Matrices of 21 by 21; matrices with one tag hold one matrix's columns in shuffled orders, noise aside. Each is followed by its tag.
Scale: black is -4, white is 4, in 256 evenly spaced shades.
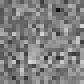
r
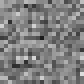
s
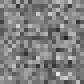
s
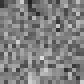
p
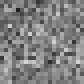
r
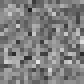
r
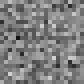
s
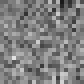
p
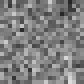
p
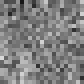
p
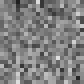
p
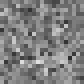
r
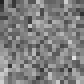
p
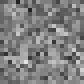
r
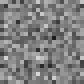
s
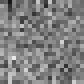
p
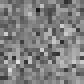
r
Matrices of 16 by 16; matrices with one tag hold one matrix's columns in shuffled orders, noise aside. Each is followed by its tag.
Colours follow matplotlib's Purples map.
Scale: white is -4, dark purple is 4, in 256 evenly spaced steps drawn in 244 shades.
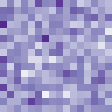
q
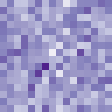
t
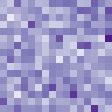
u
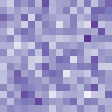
q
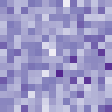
t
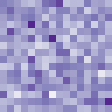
q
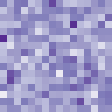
q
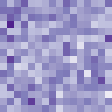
q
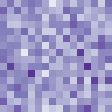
t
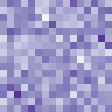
u
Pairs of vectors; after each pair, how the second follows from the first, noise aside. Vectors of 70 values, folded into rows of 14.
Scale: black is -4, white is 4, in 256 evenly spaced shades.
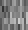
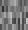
sign-scrambled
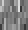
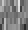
copied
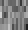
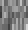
negated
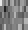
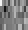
copied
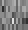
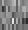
copied
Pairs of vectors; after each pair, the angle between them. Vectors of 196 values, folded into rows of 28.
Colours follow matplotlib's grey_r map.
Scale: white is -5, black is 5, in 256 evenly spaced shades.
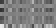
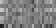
nearly opposite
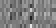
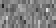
orthogonal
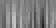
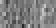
partly opposed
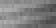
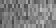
partly opposed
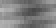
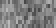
partly aligned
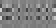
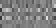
nearly opposite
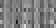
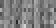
nearly parallel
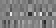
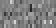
partly opposed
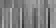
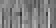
nearly opposite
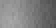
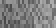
partly opposed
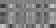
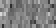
partly opposed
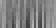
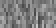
partly aligned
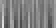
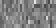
orthogonal
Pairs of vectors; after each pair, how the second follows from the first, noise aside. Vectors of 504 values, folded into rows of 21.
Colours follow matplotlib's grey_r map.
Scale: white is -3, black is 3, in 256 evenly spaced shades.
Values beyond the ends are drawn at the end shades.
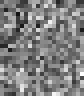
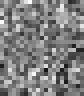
reversed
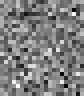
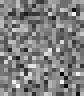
copied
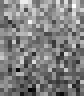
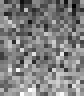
negated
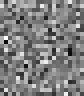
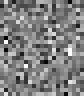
negated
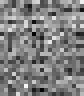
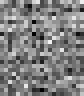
copied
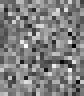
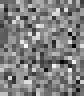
copied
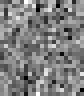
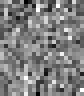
negated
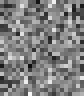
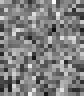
reversed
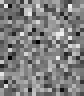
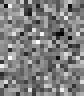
negated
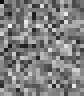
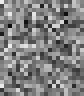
negated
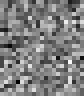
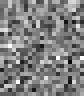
negated
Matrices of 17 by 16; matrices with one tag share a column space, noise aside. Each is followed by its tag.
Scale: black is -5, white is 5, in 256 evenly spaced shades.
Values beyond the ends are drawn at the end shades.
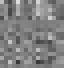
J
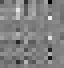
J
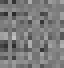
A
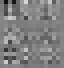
J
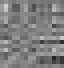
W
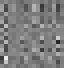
W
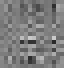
W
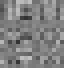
J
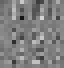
J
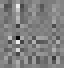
W
